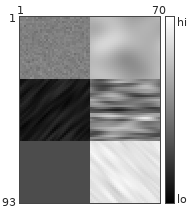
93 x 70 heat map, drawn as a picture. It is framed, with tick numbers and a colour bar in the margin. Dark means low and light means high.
The table splits into 3 rows of 2 panels. Panel 1,1: middling, fine-grained, faint in contrast. Panel 1,2: high, smooth. Panel 2,1: very low, slanting up to the right, faint in contrast. Panel 2,2: middling, streaked across, strong in contrast. Panel 3,1: low, flat. Panel 3,2: very high, slanting down to the right, faint in contrast.
